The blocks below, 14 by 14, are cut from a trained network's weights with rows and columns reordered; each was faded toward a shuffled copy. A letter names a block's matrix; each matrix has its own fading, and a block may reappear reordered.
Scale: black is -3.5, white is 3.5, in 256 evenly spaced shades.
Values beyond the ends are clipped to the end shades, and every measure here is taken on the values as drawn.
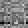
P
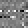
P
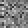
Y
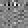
P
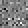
P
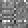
P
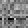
P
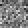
Y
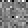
P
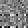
P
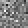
Y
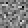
Y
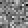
Y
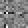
P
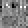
P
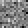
Y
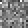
Y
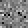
Y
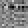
P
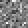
Y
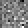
Y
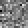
Y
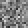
Y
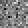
Y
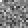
Y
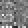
P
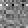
P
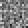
Y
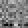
P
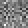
P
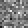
Y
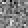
Y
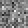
Y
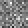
Y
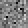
Y
